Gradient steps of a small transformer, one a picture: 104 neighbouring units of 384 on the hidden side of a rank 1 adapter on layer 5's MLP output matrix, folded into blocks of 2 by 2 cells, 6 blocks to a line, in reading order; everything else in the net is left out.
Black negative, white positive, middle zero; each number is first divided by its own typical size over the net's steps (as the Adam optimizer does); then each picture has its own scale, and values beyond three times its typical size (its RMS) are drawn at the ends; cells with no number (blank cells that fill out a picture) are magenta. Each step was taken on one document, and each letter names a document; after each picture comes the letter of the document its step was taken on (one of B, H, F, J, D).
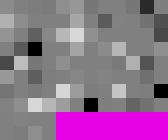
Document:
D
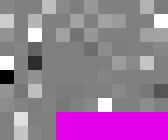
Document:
D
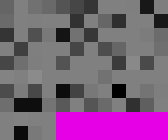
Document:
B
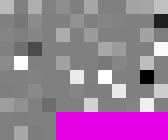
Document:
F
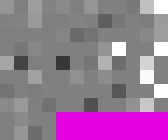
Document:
F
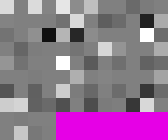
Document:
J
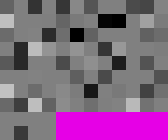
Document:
J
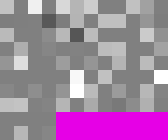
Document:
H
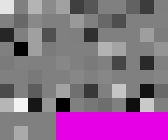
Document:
B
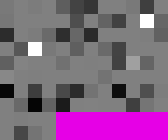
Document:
B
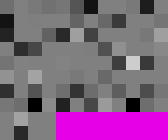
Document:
B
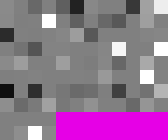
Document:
J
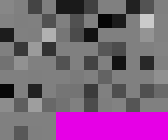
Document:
J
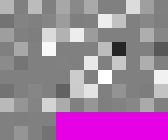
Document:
H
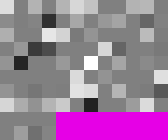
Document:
H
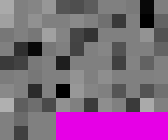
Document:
B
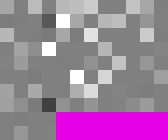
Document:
H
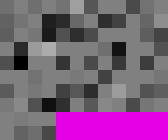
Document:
J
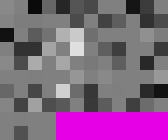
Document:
J
